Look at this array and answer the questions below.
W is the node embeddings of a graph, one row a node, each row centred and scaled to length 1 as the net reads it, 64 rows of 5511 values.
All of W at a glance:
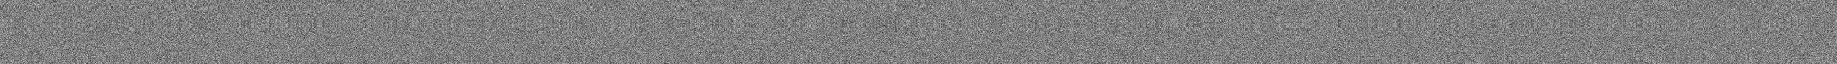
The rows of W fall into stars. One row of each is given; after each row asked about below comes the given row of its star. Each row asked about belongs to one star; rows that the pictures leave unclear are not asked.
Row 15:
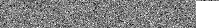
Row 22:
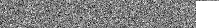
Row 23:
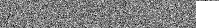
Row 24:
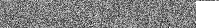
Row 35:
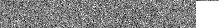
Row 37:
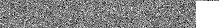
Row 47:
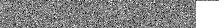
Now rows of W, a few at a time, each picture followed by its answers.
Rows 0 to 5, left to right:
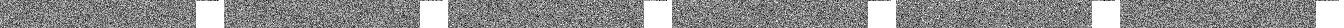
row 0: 15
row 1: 47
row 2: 15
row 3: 23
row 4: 37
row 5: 47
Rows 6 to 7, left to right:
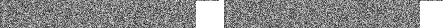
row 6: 22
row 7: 35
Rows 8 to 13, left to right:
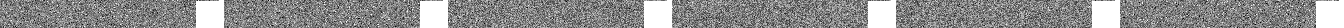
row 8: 35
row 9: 35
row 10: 15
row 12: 22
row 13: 37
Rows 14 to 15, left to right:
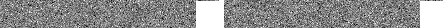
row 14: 47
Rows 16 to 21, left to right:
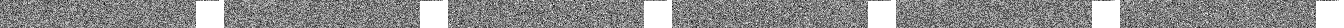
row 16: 22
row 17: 23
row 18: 22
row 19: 23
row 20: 24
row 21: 24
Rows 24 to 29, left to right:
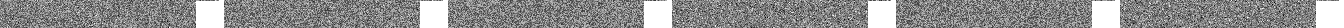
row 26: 23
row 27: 24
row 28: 22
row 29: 22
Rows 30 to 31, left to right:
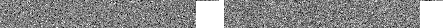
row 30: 47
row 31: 23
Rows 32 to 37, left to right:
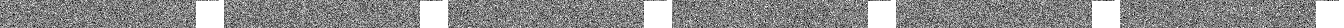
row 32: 23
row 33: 24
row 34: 22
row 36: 24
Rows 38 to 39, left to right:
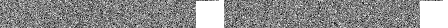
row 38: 23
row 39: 15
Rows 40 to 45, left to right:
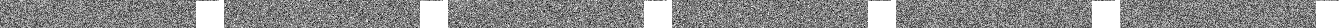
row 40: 24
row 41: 22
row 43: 22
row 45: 15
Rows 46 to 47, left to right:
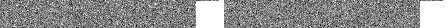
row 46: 35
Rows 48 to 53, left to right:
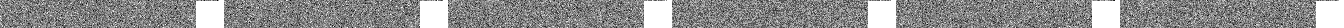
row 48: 15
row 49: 37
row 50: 24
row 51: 23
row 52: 15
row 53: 23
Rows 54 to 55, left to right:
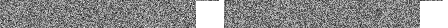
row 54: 15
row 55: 35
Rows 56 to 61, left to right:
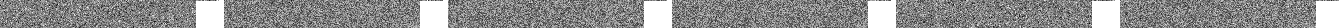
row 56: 24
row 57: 37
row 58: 35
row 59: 37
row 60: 24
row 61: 24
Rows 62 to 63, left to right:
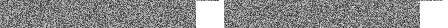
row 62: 15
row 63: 23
